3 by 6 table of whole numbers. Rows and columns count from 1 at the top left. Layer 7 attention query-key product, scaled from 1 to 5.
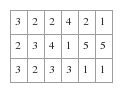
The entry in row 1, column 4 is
4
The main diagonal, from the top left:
3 3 3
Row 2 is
2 3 4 1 5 5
